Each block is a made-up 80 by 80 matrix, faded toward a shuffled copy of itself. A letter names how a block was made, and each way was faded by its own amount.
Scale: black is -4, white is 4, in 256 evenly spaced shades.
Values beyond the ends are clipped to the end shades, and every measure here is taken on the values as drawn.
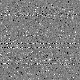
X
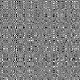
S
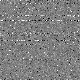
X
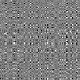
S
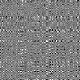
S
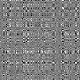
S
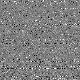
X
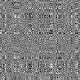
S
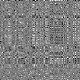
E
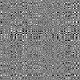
S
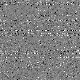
X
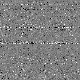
X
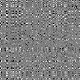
E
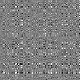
S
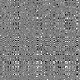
E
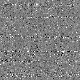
X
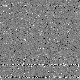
X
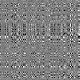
S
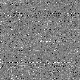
X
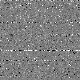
X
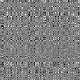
S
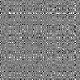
S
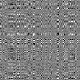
S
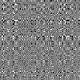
S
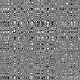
E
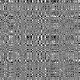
S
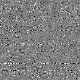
X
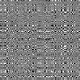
S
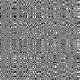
E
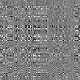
S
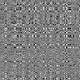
S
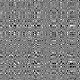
S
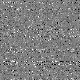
X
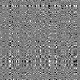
S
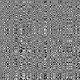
S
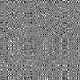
E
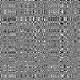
S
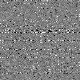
X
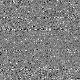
X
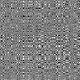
S
